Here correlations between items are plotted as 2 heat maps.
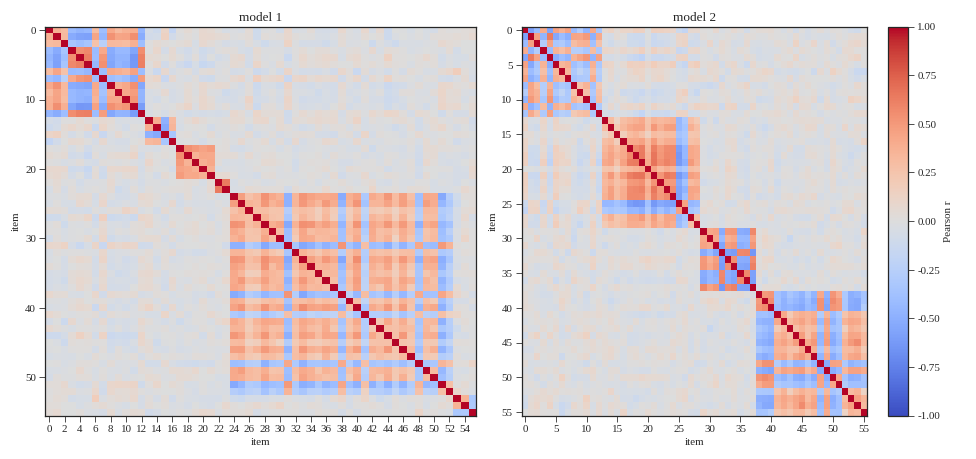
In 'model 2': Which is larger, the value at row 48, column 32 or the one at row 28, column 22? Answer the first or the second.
the second
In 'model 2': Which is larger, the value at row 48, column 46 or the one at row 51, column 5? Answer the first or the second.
the second
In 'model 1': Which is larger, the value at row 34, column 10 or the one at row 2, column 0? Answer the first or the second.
the second
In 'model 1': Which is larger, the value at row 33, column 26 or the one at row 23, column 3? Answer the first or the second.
the first
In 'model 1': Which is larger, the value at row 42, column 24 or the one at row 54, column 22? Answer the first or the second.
the first
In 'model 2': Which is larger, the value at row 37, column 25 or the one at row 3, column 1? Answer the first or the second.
the first
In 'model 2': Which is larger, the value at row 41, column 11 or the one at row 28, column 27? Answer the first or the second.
the second
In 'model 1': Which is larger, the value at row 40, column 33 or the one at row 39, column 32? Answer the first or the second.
the first
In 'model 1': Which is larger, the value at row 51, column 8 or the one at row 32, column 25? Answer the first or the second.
the second
